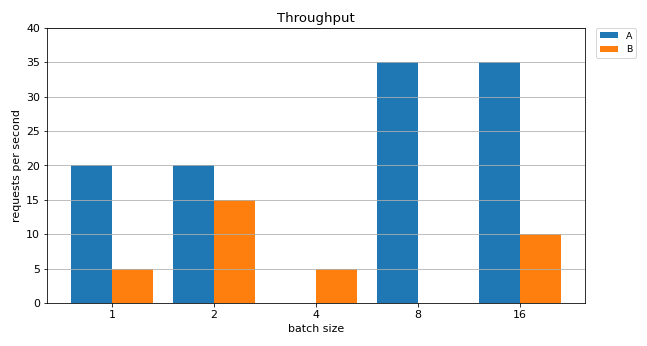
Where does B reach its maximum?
2
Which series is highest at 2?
A
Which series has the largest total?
A
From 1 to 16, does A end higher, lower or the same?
higher
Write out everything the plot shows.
Title: Throughput
x-axis: batch size, ticks 1 2 4 8 16
y-axis: requests per second, ticks 0 5 10 15 20 25 30 35 40
Legend: A, B
Values:
A: 20 20 0 35 35
B: 5 15 5 0 10
